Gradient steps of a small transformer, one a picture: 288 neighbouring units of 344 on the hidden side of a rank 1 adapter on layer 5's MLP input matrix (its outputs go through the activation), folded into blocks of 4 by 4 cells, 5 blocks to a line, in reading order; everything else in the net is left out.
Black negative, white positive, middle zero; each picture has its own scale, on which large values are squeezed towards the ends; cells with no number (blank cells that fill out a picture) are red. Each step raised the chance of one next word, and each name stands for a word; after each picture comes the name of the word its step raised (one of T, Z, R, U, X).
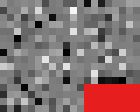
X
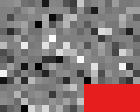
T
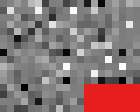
X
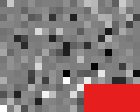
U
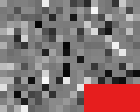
X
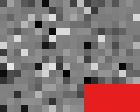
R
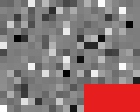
U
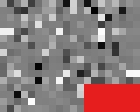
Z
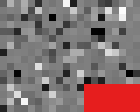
Z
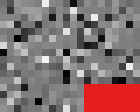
U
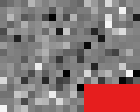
U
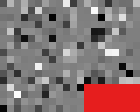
Z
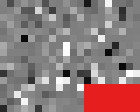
R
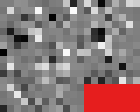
Z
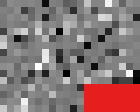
U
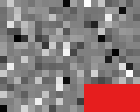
T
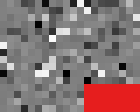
R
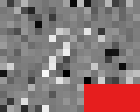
R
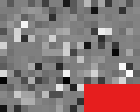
T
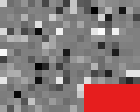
Z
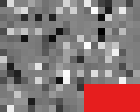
Z
